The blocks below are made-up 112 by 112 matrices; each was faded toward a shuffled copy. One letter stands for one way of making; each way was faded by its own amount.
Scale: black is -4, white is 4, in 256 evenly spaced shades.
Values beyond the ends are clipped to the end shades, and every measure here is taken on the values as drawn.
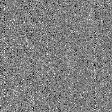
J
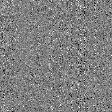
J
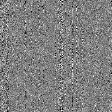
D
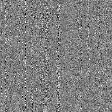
D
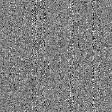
D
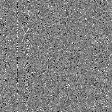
J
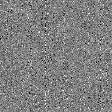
J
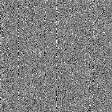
D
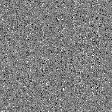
J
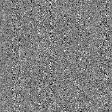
D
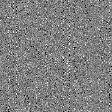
J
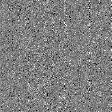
J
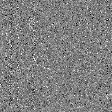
J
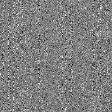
D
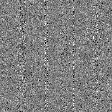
D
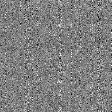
D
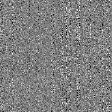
D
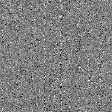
J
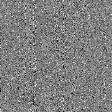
J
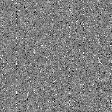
J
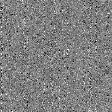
J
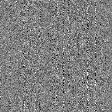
D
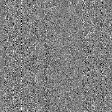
D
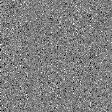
J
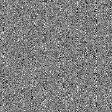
D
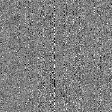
D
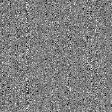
D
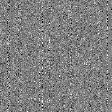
D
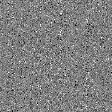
J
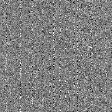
D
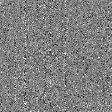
J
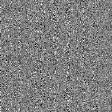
D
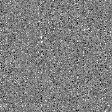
J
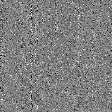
J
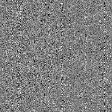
D
